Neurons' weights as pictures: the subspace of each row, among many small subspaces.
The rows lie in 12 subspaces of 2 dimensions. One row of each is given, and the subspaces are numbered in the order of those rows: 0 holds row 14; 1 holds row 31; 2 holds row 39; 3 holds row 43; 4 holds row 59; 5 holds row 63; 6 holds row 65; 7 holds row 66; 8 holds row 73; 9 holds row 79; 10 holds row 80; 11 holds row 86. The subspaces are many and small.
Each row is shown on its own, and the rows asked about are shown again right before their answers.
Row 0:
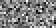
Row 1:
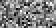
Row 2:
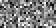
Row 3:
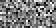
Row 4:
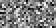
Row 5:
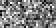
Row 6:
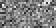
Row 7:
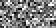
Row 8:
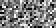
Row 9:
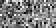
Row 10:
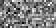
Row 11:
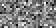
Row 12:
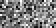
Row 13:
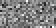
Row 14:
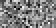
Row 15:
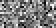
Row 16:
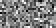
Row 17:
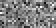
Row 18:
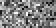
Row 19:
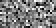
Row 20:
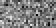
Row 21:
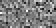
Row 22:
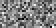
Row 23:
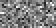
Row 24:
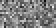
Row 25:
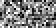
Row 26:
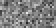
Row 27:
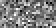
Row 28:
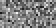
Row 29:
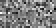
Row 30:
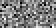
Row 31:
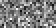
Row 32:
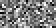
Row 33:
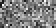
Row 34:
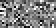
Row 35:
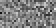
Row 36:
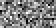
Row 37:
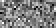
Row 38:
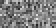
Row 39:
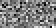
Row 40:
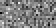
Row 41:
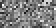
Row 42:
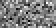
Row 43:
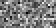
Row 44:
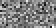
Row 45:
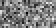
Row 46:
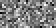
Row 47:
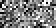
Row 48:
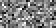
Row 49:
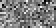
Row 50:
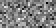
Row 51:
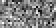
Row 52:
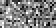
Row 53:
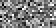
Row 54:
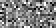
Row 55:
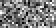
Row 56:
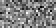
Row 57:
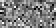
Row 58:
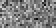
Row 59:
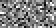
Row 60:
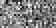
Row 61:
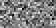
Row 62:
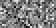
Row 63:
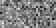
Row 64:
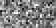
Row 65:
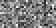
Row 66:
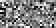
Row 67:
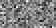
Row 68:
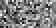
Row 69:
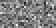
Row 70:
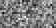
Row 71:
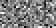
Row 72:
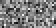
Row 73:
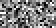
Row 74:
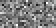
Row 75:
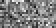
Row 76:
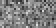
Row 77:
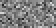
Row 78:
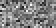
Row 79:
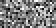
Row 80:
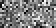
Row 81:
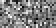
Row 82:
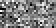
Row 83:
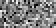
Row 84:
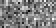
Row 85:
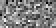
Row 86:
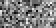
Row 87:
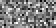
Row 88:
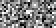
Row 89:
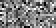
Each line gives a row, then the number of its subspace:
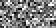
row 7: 3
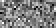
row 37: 7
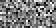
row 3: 9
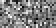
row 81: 0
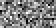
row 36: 3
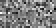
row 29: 9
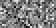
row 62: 0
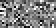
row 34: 7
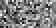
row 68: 1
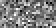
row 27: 1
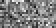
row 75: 7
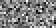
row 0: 2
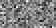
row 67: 8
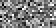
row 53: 3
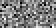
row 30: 2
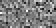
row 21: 9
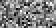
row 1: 1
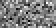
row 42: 1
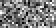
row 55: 4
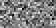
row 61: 3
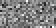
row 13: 2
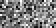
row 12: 0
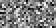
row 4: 8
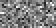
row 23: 4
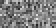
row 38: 0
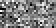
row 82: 7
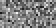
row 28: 9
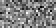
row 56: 9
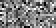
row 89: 5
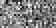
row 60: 0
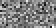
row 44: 2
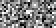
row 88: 3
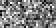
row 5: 4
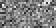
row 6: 10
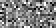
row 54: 5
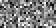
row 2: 1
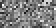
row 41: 10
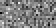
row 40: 5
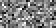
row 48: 3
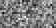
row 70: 11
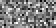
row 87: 2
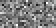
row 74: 6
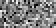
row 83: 6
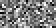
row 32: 8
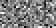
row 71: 4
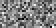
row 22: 11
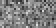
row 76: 8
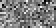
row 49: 10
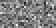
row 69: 6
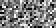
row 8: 0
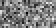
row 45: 4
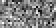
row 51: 7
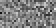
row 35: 9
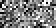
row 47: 10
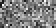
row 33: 10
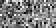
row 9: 0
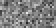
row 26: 11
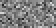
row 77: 4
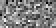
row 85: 1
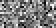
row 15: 6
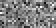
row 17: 5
